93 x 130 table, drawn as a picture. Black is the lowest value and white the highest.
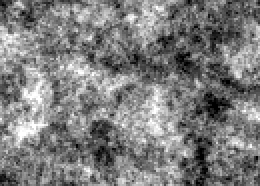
Average level on the scale: 50%. Grain: blotchy. Odd rows or columns: none. Mirror symmetry: none. Histogram: bell-shaped.
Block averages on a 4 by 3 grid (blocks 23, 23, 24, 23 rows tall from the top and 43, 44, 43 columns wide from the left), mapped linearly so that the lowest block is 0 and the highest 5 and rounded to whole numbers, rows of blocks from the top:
3 4 0 | 5 2 1 | 5 5 1 | 2 3 1
